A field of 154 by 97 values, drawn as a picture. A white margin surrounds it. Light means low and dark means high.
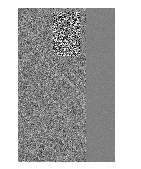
Stripes: none. Seam: vertical, 70% of the way across, the right part calmer. Average level on the scale: 50%. Odd patch: rougher, in the top middle.
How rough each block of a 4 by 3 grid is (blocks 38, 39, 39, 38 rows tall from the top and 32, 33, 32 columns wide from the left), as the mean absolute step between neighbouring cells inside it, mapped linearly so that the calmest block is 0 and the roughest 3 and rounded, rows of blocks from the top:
130 / 120 / 110 / 110
